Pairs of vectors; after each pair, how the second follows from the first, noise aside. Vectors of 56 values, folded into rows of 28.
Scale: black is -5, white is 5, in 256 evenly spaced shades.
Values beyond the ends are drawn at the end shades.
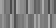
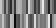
scaled up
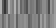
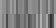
reversed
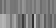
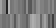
wrapped around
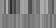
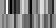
scaled up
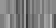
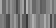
sign-scrambled
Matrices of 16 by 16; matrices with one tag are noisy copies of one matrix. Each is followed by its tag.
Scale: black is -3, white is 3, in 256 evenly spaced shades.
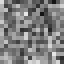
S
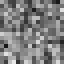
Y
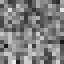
Y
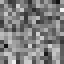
Y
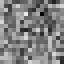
S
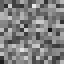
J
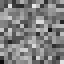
J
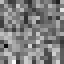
Y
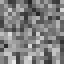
Y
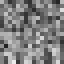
Y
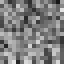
Y
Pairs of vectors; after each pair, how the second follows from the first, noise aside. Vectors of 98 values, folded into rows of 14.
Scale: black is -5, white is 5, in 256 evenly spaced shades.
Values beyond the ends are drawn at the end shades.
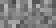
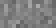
shrunk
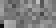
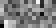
scaled up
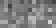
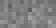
shrunk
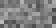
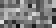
scaled up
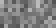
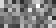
scaled up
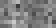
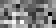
scaled up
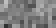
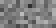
shuffled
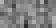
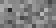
shuffled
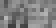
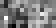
scaled up
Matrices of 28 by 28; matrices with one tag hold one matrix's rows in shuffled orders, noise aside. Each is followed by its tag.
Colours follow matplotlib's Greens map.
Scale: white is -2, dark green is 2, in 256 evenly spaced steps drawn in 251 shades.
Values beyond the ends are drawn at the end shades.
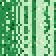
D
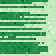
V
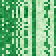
D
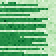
V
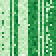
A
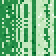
D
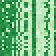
D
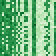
D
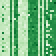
A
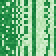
D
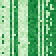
A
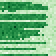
V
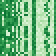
D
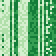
A
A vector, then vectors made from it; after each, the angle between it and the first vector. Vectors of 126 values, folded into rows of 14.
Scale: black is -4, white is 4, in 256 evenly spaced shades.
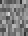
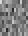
partly opposed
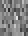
partly aligned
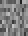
nearly parallel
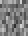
nearly opposite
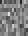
nearly parallel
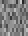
partly opposed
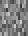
partly aligned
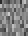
nearly parallel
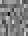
nearly opposite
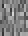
orthogonal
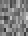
partly aligned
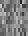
partly aligned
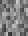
partly aligned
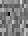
nearly opposite
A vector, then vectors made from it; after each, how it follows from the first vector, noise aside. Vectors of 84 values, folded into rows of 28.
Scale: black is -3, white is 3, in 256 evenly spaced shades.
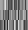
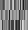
reversed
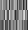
wrapped around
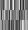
reversed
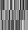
reversed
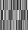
wrapped around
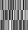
wrapped around
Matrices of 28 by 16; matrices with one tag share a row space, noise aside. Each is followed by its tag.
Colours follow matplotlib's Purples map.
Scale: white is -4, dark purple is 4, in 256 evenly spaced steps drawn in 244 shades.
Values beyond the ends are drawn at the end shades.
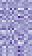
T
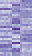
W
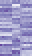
W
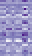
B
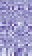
T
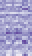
B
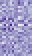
T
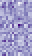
T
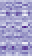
B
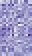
T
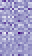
T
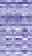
B
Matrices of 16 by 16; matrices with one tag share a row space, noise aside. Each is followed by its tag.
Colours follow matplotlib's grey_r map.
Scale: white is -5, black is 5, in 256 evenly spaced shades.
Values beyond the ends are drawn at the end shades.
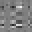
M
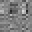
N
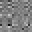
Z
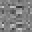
M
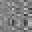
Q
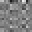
N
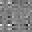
Z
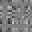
Z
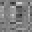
M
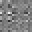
Z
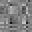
N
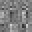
N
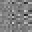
Q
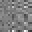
Q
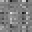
N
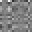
Z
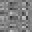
N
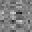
M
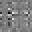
Z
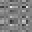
N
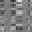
M
